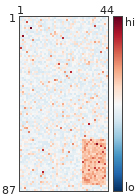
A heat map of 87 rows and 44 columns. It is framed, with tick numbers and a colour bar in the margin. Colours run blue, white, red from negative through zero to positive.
Average level on the scale: 50%. Odd patch: higher, in the bottom right. Histogram: skewed, a long tail of high values. Mirror symmetry: none. Ninth with the highest average: bottom right.
